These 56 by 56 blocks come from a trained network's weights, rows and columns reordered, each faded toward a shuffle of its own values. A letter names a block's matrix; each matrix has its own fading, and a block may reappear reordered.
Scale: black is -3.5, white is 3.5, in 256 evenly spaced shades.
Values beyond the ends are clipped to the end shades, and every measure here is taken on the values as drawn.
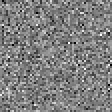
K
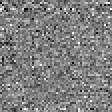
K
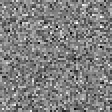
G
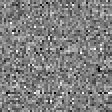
K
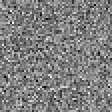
G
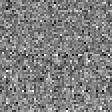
K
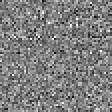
G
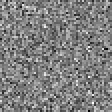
G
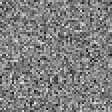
G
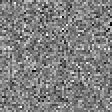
G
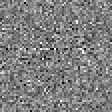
K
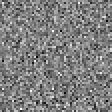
G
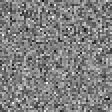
G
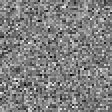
G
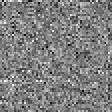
K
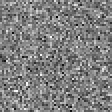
G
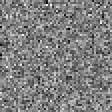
G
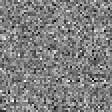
K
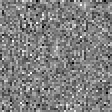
K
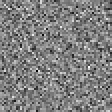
G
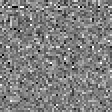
K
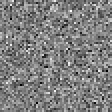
G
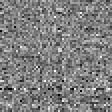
K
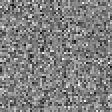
G
